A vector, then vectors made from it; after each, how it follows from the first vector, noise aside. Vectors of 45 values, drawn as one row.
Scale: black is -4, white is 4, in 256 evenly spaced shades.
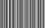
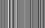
partly zeroed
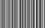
wrapped around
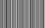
partly zeroed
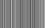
partly zeroed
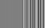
partly zeroed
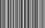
wrapped around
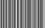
wrapped around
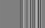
partly zeroed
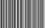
wrapped around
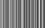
wrapped around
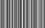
wrapped around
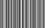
wrapped around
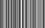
wrapped around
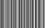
wrapped around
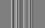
partly zeroed
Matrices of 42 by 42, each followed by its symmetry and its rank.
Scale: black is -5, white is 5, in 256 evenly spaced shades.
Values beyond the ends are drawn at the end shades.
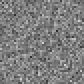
symmetric, full rank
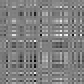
antisymmetric, rank two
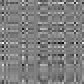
neither, rank two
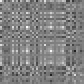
symmetric, rank three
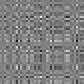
antisymmetric, rank two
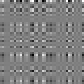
neither, rank one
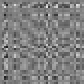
antisymmetric, rank two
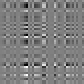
neither, rank one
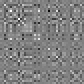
symmetric, rank three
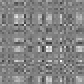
symmetric, rank three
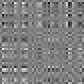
antisymmetric, rank two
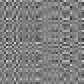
neither, rank two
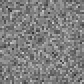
symmetric, full rank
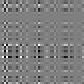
neither, rank one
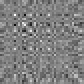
symmetric, rank three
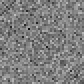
symmetric, full rank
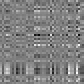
neither, rank two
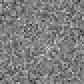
symmetric, full rank
